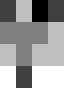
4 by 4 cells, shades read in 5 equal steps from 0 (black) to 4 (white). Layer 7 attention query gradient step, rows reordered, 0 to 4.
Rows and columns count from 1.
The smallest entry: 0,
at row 1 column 3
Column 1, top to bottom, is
1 2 3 4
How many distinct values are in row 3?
2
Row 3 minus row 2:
1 0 1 0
